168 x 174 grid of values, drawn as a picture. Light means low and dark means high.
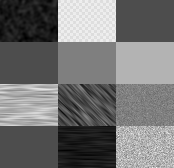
It is made of 4 by 3 panels. Panel 1,1: very high, blotchy, faint in contrast. Panel 1,2: very low, checkered, faint in contrast. Panel 1,3: high, flat. Panel 2,1: high, flat. Panel 2,2: middling, flat. Panel 2,3: low, flat. Panel 3,1: low, streaked across. Panel 3,2: high, slanting down to the right. Panel 3,3: middling, fine-grained, faint in contrast. Panel 4,1: high, flat. Panel 4,2: very high, streaked across, faint in contrast. Panel 4,3: low, fine-grained.
